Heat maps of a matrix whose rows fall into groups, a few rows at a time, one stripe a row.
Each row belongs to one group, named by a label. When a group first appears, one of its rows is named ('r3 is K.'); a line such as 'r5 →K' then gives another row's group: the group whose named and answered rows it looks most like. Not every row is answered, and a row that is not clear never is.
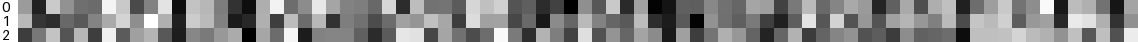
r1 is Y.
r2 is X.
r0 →Y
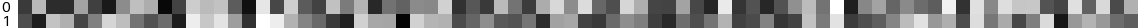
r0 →X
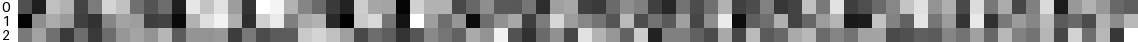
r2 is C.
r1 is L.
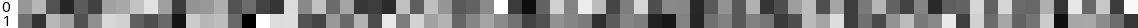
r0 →C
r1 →Y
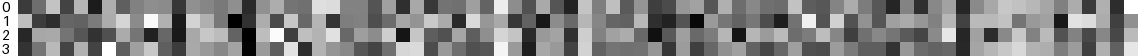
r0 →X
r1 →Y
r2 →L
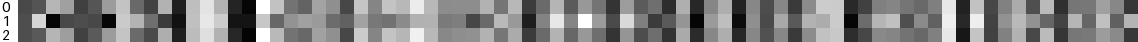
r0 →L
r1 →L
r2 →L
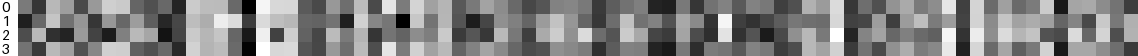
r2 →X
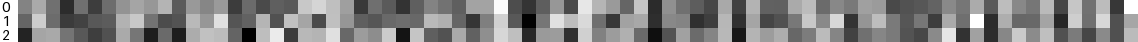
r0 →C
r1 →C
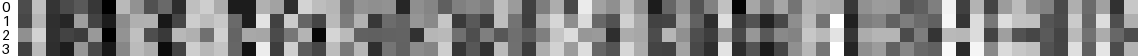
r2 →C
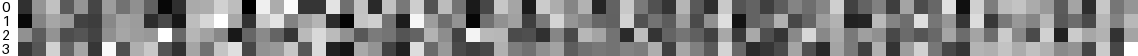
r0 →X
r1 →L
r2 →C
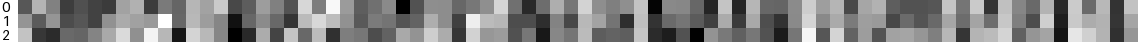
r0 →C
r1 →C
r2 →Y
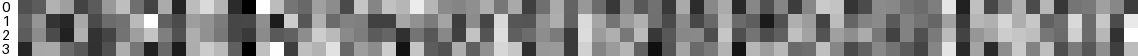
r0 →L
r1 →X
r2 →X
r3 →L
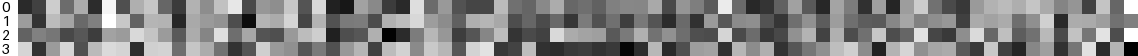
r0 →X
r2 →C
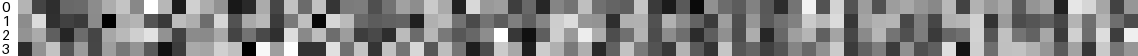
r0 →Y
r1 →C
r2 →C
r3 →X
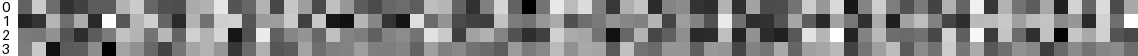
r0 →C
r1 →X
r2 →C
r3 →L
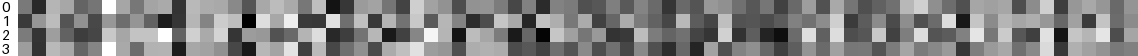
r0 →Y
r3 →Y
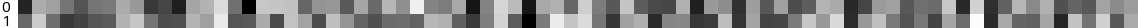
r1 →C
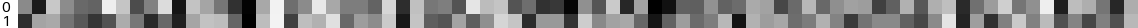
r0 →Y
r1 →L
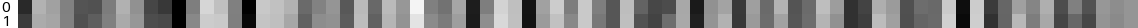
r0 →L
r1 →L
